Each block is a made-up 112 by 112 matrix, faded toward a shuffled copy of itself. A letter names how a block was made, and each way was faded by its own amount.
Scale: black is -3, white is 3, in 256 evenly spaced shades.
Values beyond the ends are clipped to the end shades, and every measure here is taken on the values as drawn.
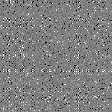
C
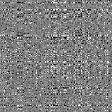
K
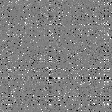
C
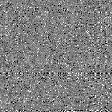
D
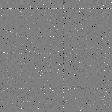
C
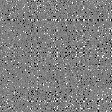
C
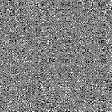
D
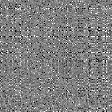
K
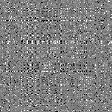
K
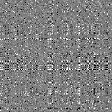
K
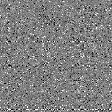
D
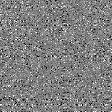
D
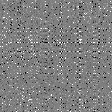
C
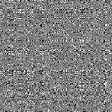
K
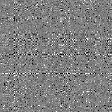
K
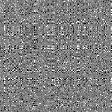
K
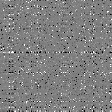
C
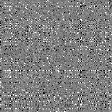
K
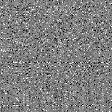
D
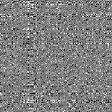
K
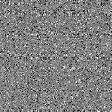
D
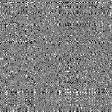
K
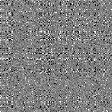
K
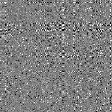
K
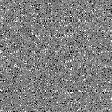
D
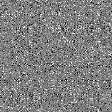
D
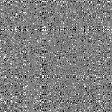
K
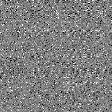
D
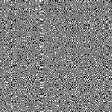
K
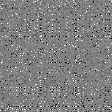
C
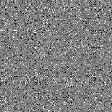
D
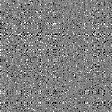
K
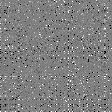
C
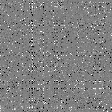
C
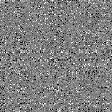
D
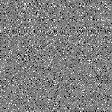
D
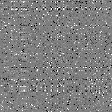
C
